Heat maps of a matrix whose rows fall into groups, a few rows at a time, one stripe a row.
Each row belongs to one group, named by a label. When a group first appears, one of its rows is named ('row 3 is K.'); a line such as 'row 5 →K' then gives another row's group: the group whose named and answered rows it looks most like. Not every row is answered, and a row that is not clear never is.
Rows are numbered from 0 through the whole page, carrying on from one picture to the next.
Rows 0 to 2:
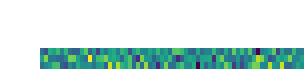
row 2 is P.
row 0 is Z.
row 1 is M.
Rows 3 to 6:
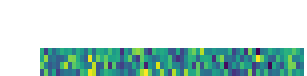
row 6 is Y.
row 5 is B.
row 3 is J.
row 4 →M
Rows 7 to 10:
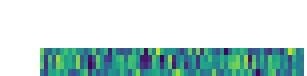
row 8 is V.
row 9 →V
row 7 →B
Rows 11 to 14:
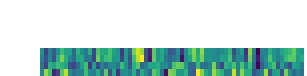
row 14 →B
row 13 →Z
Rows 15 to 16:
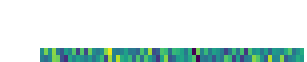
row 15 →Y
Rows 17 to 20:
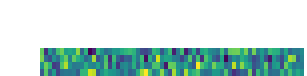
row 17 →V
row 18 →B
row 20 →Y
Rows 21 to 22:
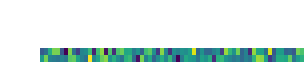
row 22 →M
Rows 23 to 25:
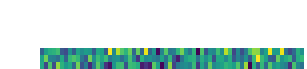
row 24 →M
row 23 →P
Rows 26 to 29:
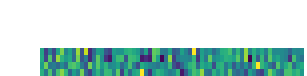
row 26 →V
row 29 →J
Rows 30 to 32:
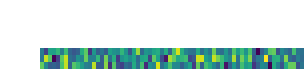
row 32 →B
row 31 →B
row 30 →Z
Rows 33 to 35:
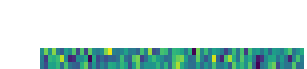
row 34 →Z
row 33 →Y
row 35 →Z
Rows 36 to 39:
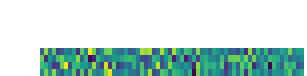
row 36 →Y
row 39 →Y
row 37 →V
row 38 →B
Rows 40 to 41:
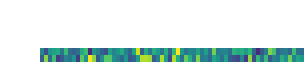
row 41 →Y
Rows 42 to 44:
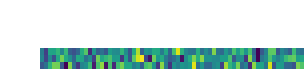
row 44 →P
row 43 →J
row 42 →Z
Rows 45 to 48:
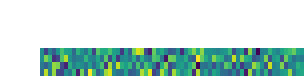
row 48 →Y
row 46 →B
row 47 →P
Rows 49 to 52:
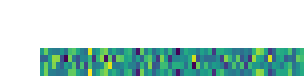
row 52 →M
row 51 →Y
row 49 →M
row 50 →P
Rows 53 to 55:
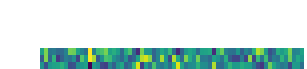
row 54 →Y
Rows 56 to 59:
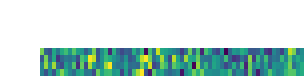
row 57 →Y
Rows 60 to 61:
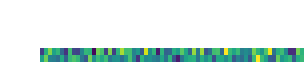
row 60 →P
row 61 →M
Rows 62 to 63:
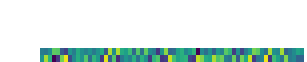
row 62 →P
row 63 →B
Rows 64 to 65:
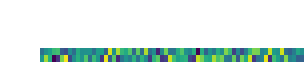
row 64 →P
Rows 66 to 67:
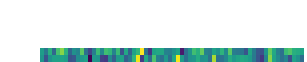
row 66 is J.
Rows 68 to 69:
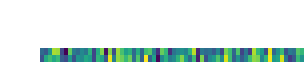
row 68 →P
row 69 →P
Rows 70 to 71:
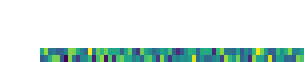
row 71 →P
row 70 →M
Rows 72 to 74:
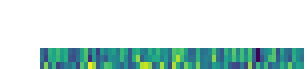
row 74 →Y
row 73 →Z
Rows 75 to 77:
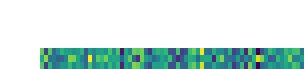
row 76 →M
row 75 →J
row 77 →J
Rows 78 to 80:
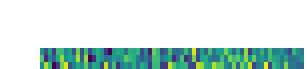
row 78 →V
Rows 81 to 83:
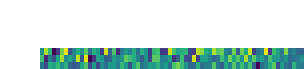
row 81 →B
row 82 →V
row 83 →Z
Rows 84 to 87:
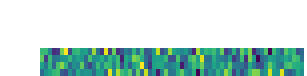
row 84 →B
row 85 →J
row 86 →J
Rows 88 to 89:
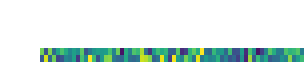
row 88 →J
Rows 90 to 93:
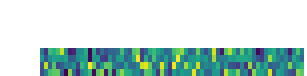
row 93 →P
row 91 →Z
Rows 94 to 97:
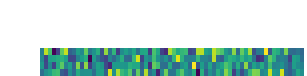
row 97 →P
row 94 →B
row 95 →Z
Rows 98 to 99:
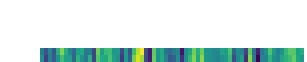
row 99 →J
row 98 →J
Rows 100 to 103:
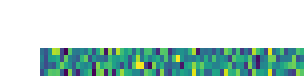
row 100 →P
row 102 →J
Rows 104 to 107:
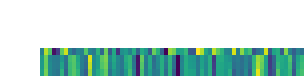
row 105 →M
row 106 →M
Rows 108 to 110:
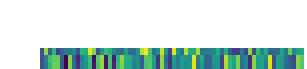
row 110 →P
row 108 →Y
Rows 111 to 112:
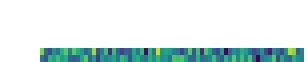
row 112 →Z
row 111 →B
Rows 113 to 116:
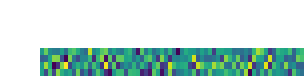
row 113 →M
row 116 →V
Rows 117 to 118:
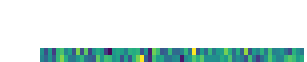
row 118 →J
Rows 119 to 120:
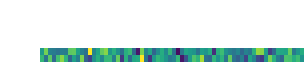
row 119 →M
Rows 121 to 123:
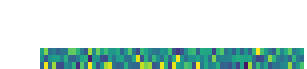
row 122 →Z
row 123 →Y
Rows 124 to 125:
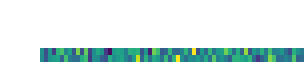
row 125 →Z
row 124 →V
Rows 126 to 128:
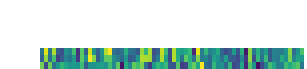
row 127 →Y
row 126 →Y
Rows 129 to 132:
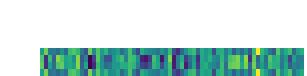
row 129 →M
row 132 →M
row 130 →V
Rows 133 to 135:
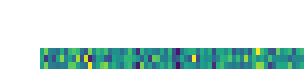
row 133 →M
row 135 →M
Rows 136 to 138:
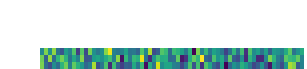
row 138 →B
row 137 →J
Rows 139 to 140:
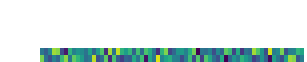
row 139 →P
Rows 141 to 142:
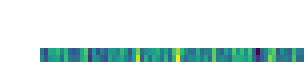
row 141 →Z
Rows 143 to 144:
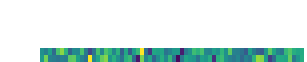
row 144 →M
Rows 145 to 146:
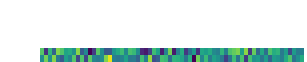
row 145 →V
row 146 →Y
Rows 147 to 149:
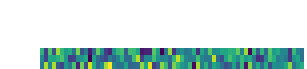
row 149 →Y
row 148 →Z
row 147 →V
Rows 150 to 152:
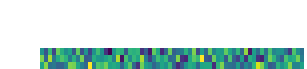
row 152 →M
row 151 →J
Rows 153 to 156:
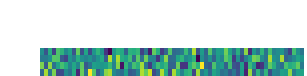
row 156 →Y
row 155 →J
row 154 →P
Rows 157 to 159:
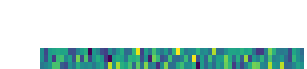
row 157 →Z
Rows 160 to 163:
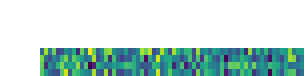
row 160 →Y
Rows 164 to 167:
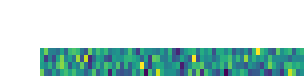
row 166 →J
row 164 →M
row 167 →B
